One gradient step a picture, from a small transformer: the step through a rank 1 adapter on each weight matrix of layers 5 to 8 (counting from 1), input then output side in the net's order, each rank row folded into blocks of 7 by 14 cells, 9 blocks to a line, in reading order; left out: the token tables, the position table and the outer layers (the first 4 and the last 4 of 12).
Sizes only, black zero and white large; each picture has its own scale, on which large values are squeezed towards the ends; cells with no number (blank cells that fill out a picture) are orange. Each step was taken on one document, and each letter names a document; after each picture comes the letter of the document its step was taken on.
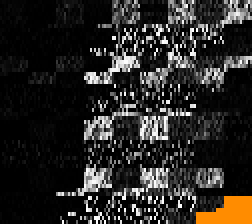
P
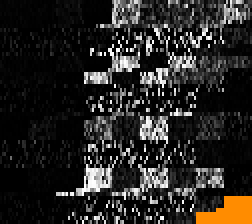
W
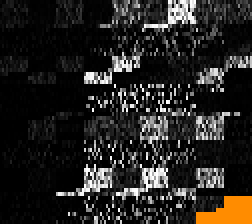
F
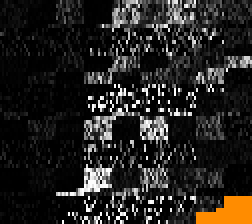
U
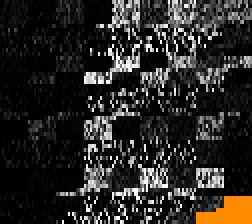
U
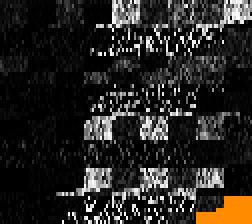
W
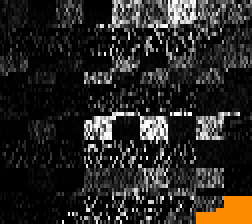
U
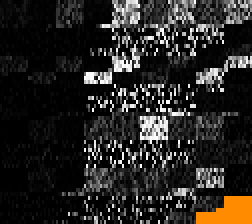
F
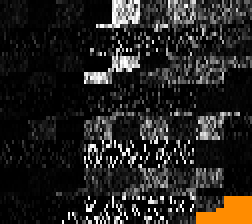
W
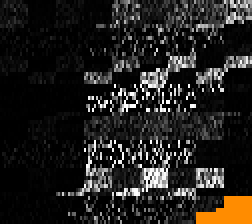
P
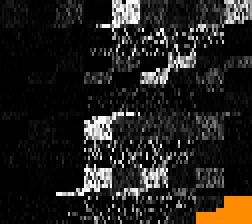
F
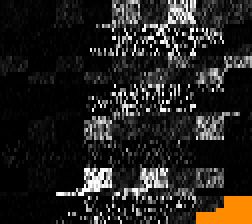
P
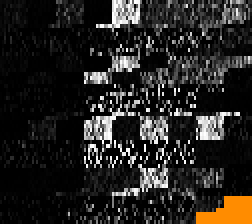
W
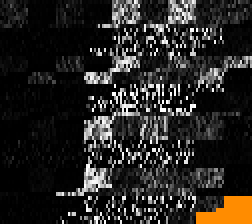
P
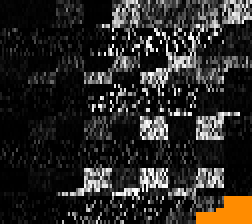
U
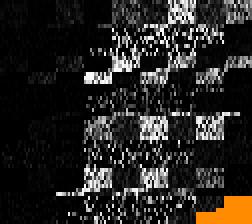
F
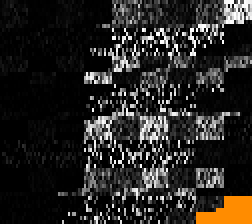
P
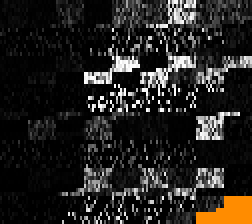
U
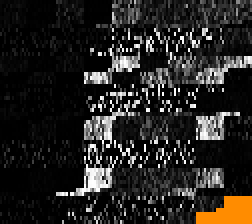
W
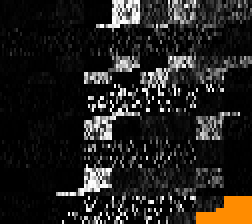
U
